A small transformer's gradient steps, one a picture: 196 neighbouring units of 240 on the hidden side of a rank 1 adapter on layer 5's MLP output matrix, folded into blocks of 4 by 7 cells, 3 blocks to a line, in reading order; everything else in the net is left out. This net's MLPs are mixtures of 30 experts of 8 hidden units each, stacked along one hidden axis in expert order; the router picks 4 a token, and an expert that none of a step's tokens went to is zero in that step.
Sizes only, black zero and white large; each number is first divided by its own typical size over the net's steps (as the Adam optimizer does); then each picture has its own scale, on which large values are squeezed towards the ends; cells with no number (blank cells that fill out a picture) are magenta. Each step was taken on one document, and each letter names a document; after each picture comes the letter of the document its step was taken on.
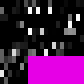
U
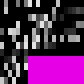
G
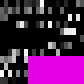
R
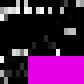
R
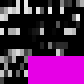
R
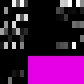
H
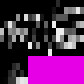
G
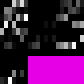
H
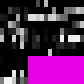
G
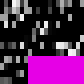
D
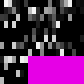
D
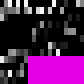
R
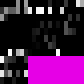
R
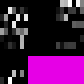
H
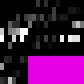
G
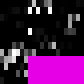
U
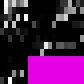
H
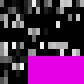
D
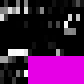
R
